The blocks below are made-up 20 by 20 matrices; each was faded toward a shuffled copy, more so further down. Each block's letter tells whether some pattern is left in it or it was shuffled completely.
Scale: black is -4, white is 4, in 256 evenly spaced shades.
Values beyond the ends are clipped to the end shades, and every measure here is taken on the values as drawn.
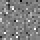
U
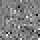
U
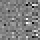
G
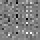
G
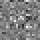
G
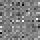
G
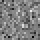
U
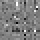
G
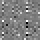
G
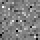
U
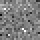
U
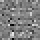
G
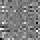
G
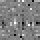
G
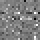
G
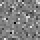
U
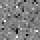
U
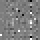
G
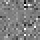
G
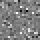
U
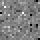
U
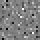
U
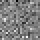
U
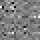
G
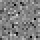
U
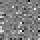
G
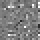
G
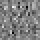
G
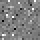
U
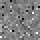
U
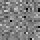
G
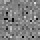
G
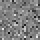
U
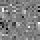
G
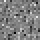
U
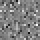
U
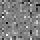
G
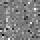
U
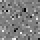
U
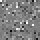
U
